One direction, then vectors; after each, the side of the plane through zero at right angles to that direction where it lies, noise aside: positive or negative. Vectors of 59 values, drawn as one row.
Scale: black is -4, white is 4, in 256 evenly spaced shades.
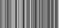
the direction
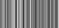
positive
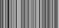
positive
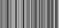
positive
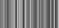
positive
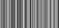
negative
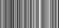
negative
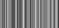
negative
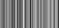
negative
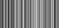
negative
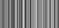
negative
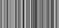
positive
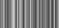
positive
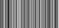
positive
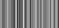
negative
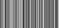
positive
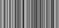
positive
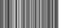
positive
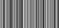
negative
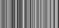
negative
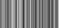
positive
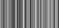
negative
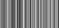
negative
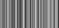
negative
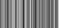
positive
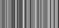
negative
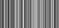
negative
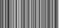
positive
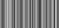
negative
